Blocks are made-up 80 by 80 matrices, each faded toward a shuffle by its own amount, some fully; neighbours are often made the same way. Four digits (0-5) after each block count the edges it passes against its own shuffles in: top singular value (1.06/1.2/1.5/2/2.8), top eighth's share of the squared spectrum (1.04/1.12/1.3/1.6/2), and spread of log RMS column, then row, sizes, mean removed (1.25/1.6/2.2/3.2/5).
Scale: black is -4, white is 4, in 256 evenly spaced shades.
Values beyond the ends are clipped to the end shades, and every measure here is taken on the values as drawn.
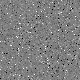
1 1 0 0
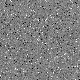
1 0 0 0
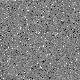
1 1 0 0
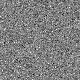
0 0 0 0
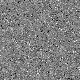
0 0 0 0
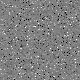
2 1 0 0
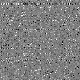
4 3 1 2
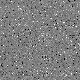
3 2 0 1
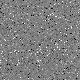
2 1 0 0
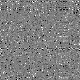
4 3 1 2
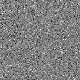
3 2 1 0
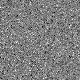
2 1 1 0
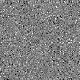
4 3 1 1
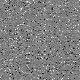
3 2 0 1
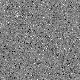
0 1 0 1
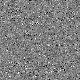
1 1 0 2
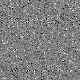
3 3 1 1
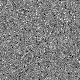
0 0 0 0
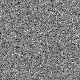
0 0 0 0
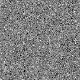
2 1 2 0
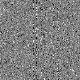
2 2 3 0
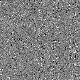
1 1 2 0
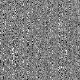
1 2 4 0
